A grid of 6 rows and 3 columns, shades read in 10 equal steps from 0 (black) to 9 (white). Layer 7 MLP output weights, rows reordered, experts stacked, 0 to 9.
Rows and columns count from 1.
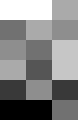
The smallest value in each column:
0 0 2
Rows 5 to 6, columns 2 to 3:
5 2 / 0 4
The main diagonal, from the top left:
9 6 7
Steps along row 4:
down up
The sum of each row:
24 15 16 16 9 4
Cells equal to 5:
3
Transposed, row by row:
9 4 5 6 2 0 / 9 6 4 3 5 0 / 6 5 7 7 2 4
